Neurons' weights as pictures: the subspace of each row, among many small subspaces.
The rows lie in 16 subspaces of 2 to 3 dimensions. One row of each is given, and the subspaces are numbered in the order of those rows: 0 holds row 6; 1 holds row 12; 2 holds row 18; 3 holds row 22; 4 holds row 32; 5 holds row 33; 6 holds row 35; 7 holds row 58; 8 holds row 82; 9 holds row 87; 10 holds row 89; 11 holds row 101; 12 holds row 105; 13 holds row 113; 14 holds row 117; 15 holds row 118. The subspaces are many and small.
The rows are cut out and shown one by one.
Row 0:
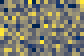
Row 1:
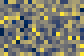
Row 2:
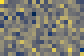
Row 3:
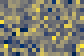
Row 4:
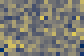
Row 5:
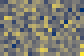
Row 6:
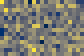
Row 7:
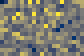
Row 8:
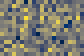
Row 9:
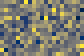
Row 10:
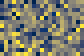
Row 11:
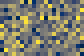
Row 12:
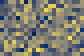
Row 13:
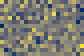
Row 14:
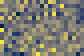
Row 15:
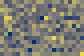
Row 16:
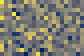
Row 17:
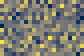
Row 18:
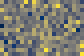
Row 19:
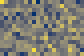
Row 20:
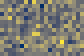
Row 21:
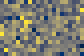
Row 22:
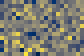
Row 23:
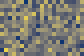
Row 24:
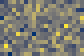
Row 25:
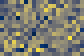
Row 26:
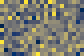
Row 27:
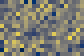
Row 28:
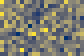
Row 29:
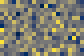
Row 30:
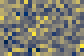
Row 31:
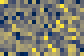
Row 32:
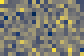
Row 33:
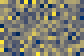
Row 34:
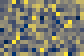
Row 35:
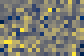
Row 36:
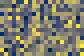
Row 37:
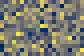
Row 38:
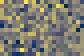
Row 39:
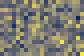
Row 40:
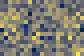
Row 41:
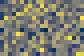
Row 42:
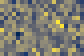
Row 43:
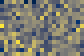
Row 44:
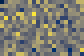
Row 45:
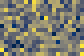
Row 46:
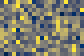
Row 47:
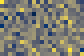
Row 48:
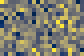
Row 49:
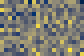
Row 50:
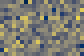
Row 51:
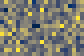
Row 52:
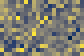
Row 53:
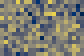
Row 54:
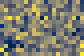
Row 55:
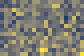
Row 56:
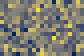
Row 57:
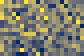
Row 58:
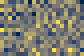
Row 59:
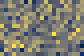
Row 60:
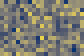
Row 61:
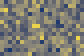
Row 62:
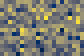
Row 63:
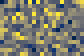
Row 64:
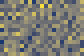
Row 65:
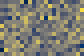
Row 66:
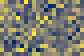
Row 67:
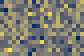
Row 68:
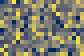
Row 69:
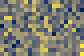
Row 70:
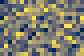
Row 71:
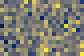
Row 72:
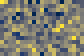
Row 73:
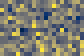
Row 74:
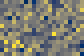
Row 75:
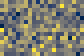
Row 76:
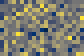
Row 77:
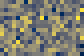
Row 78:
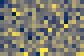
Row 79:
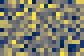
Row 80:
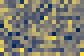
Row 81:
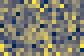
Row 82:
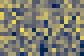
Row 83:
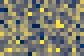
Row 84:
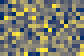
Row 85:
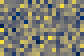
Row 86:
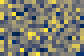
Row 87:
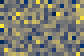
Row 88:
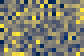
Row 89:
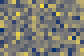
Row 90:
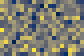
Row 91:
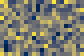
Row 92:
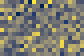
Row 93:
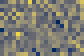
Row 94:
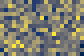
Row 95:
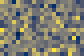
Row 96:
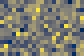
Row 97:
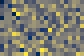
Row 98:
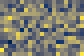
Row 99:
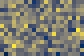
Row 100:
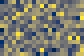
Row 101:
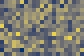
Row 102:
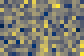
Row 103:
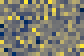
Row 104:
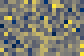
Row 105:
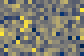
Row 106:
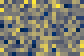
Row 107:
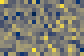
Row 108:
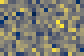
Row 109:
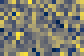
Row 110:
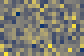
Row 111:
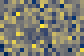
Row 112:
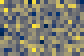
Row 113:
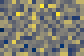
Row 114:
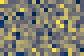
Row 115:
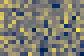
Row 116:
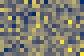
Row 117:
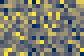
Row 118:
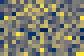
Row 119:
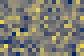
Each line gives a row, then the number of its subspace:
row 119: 6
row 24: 6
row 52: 1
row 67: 14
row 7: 0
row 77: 5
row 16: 2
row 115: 8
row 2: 4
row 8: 13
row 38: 8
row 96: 6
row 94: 15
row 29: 10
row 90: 13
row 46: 9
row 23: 10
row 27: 15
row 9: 5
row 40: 9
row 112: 0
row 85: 9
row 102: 8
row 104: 3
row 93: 7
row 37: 11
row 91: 6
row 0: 0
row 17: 9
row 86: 3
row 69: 3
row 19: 14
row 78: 2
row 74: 3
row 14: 12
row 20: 13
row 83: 14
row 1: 12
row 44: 4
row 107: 14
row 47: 4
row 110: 11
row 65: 5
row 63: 0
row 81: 11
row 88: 12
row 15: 11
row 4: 1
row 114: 4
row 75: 9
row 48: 4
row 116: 7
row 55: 8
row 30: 6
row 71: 2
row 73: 8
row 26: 12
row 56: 6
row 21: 12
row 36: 10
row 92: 13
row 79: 13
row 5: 3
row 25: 1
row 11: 5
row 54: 1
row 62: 8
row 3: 6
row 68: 10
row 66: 1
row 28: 11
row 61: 14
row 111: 11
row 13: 9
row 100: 5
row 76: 15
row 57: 8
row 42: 7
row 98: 6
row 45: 15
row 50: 5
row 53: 9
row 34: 13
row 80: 11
